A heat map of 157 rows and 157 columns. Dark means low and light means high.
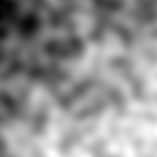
Ninth with the lowest average: top left. Grain: smooth. Slope: up to the bottom right. Ninth with the highest average: bottom right. Odd rows or columns: none. Lone odd cells: none. Mirror symmetry: none.
